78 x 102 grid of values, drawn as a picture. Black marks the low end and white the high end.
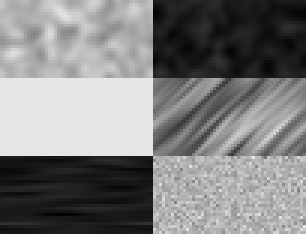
It is made of 3 by 2 panels. Panel 1,1: high, blotchy. Panel 1,2: very low, blotchy, faint in contrast. Panel 2,1: very high, flat. Panel 2,2: middling, slanting up to the right, strong in contrast. Panel 3,1: very low, streaked across, faint in contrast. Panel 3,2: high, fine-grained.
